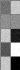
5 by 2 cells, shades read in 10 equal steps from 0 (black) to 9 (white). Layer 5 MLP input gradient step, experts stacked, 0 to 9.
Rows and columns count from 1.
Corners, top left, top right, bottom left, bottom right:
4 7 7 0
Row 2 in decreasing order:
5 5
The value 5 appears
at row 2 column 1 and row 2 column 2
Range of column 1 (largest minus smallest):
4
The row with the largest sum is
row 4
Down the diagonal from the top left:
4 5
